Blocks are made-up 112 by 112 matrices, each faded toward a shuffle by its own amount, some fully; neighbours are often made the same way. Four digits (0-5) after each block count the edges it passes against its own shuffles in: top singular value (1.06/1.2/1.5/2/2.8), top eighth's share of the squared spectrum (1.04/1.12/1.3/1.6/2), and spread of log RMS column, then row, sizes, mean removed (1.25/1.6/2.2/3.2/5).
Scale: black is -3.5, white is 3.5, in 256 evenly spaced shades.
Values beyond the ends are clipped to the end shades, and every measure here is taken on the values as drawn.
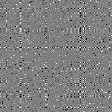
5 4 3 3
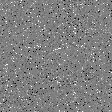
2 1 0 0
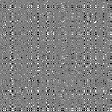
5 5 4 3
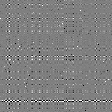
5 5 3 3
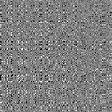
5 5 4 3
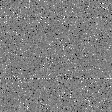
2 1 0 1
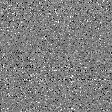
1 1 0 2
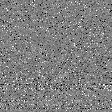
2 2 0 2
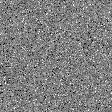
0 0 0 0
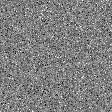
1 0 0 0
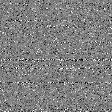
2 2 0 3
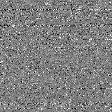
2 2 0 3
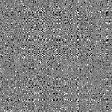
5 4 3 3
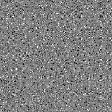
4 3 2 1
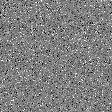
1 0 0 0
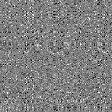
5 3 2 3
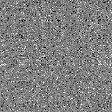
4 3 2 2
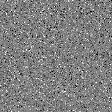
3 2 0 1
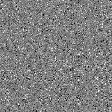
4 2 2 1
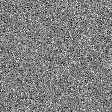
0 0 0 0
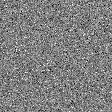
0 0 0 0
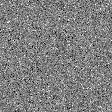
0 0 0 0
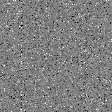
2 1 1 0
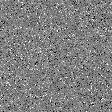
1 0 0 0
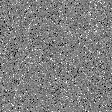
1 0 0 0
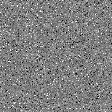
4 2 1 1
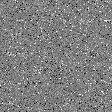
1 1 0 1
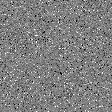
0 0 0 1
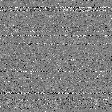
2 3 0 4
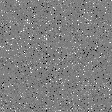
3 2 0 0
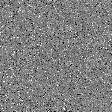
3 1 0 0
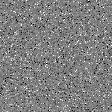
3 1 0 0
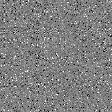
4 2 1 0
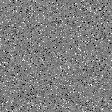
3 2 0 1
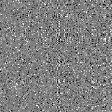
4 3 2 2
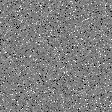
0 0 0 0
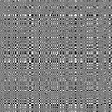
5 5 4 4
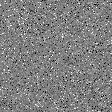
0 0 0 0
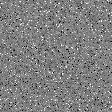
1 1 0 0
